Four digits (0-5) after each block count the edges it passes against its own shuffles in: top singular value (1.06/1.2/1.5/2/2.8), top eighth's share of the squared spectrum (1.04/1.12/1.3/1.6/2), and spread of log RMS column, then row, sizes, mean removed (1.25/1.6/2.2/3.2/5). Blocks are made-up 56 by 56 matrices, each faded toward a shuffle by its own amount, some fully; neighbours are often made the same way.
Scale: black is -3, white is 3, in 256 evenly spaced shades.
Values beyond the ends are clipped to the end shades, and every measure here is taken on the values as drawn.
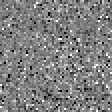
2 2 1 0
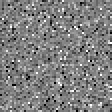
1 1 0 0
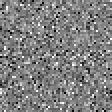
3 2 0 1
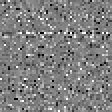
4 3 1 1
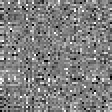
4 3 2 2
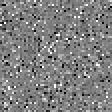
2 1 0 0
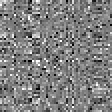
4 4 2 2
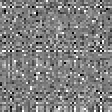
4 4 2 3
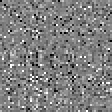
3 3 1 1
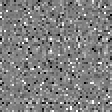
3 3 1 1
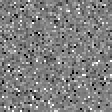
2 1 0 0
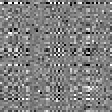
5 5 3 3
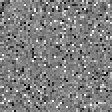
3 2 0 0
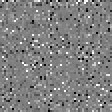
4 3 1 1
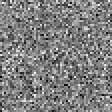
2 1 0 1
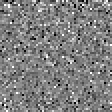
1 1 0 1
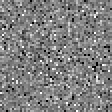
0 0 0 0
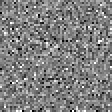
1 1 0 2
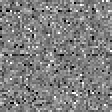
1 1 0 1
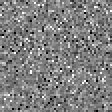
0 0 0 0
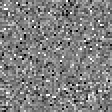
0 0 0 0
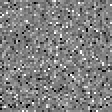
2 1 0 0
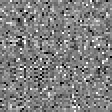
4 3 1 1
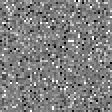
2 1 0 0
